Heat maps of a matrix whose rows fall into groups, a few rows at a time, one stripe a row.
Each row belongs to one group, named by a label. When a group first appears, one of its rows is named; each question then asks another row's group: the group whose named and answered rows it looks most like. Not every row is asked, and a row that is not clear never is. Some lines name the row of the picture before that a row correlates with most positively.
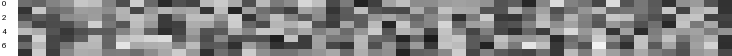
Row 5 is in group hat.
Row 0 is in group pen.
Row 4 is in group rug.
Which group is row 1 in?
hat
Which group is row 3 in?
pen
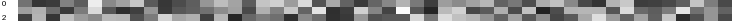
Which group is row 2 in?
hat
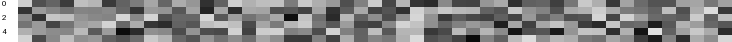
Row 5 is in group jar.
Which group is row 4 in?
rug
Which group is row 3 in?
pen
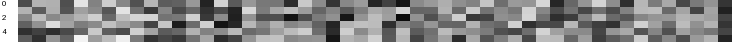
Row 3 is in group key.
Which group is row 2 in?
hat
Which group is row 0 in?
hat
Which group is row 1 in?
key
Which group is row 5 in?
key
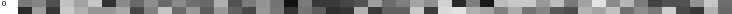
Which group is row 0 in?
jar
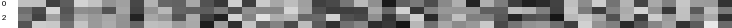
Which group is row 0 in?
rug
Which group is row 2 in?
rug
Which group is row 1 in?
key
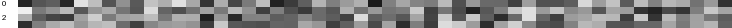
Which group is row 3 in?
hat
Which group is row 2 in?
hat
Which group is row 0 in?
hat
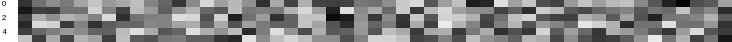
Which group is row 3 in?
hat
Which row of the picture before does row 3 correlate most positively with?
3
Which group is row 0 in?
jar
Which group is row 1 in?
pen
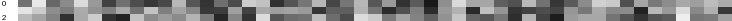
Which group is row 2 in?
rug
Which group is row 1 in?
rug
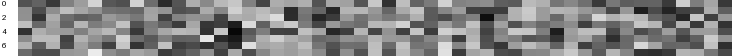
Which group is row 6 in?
key
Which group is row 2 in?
jar
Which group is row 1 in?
jar
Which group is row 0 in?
pen
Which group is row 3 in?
key
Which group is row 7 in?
pen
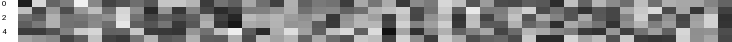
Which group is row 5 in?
rug
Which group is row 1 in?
key
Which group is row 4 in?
pen
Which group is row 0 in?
hat
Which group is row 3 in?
key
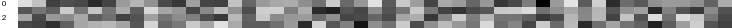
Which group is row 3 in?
pen
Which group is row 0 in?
rug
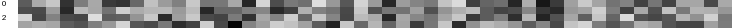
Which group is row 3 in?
key
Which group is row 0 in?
rug
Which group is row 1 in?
hat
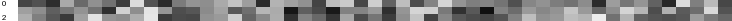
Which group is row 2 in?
jar
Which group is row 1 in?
jar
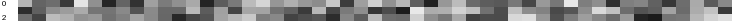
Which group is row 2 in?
jar
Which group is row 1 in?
hat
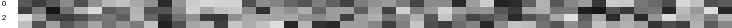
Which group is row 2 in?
rug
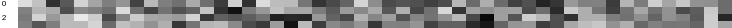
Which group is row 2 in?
hat
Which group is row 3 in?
jar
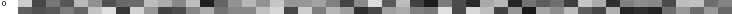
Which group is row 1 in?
pen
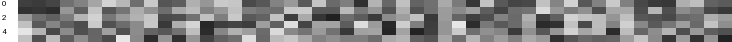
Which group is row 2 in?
jar
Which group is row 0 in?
pen
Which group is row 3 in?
rug
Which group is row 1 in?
pen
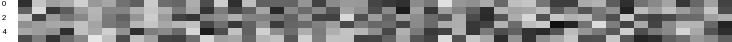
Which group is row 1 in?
hat
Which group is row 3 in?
hat
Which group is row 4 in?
rug
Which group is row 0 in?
hat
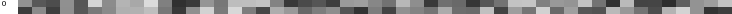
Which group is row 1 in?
pen
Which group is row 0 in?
jar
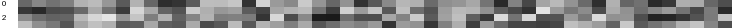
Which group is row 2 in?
jar
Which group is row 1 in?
pen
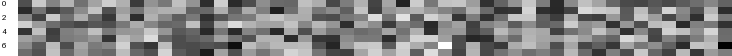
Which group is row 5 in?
jar
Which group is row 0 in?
hat
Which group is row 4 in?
hat
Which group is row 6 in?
key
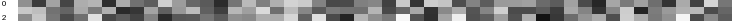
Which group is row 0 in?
key
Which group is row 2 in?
rug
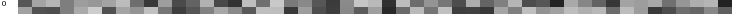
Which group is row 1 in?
jar
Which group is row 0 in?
key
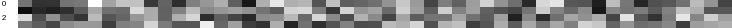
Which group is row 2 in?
rug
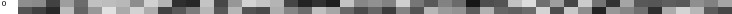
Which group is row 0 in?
jar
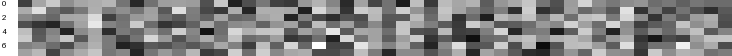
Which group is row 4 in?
rug
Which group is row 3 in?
pen
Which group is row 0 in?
hat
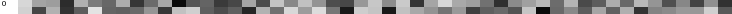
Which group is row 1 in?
rug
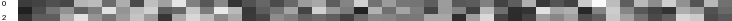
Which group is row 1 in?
pen
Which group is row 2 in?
pen
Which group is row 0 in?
hat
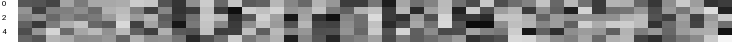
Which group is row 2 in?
jar
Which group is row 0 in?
pen
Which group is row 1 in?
key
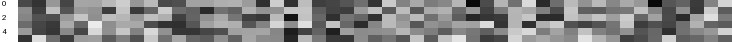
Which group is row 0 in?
jar
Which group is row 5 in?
hat
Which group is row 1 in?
key
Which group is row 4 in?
jar
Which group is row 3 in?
pen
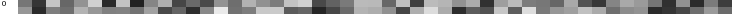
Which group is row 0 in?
key
